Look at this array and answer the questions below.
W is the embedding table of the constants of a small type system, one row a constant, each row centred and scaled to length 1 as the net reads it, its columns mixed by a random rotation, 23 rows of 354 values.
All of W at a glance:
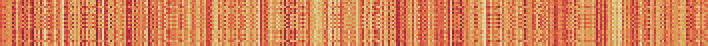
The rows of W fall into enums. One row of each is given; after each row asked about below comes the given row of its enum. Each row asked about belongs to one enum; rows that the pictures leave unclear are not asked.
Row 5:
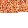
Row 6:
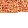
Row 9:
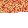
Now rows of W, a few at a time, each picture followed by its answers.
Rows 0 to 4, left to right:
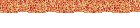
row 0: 5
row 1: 6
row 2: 5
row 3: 9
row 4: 6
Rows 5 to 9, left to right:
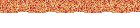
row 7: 9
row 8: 5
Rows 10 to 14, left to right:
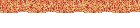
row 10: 5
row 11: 9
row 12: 5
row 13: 9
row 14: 5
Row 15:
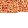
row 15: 6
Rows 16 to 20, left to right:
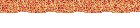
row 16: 6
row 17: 5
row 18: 6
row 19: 5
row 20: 9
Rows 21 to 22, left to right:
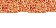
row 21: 6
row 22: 6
